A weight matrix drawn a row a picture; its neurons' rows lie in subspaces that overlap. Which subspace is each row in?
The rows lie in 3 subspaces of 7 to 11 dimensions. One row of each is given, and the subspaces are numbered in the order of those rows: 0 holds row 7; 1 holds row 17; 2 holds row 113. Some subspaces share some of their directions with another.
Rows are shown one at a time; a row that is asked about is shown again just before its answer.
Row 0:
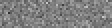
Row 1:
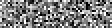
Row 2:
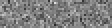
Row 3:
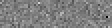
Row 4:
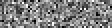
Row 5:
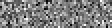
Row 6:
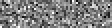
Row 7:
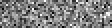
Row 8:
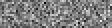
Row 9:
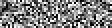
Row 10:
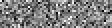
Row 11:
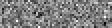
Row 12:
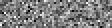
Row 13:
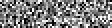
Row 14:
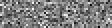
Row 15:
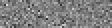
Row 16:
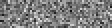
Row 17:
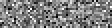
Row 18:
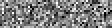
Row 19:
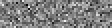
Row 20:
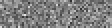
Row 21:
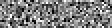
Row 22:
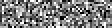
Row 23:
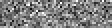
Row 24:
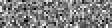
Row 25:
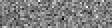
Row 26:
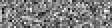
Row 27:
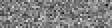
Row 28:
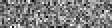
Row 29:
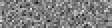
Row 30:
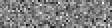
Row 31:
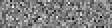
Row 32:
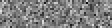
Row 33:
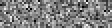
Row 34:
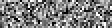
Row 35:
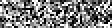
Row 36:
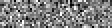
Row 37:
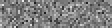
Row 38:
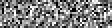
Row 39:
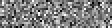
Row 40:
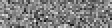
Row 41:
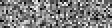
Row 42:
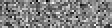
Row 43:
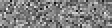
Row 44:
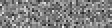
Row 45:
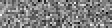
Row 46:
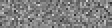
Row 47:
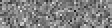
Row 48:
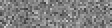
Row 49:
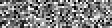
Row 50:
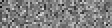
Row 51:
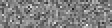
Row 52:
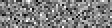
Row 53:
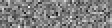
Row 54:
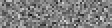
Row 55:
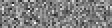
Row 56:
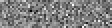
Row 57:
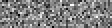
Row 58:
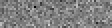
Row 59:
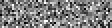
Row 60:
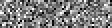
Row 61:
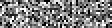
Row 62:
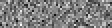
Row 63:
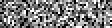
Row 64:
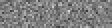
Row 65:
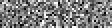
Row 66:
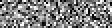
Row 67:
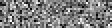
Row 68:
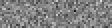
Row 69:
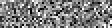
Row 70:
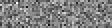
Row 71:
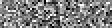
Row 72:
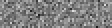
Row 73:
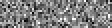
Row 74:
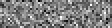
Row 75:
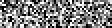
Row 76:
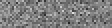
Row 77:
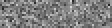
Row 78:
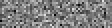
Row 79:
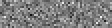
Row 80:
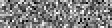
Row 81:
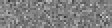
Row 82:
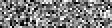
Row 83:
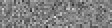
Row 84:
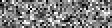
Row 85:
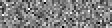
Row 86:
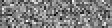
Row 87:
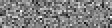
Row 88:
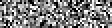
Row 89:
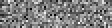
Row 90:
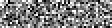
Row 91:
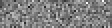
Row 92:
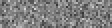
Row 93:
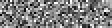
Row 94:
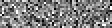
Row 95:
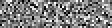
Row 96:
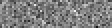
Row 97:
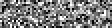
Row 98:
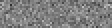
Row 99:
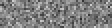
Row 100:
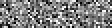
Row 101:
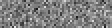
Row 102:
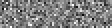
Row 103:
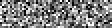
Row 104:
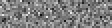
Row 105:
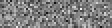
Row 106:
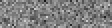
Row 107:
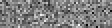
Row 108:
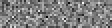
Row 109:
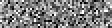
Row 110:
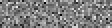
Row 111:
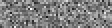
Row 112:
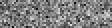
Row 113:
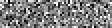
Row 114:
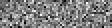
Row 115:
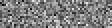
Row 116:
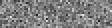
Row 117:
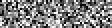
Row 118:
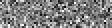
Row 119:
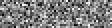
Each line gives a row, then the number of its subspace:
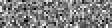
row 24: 1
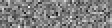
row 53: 0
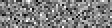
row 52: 2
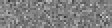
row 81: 1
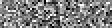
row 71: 1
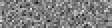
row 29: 2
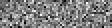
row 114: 0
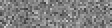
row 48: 1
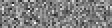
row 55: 1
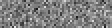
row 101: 0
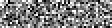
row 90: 2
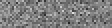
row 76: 2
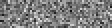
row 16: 0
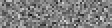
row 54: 2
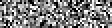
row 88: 0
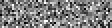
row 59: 1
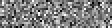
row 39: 1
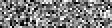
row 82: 0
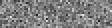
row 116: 2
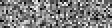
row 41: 1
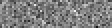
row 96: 2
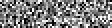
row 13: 2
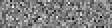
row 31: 2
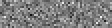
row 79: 2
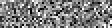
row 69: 1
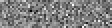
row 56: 2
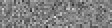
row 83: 2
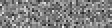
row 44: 1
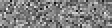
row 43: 2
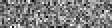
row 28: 0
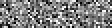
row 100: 1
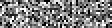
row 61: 1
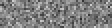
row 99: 1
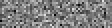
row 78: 0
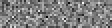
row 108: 2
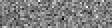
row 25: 2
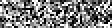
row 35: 1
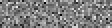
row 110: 1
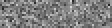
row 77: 0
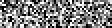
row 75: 0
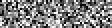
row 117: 1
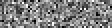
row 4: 0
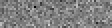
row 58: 1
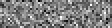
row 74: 1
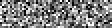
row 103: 2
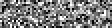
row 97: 1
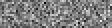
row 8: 1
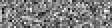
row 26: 2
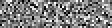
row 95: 2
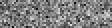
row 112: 1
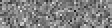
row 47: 1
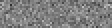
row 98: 2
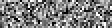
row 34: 1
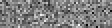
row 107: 0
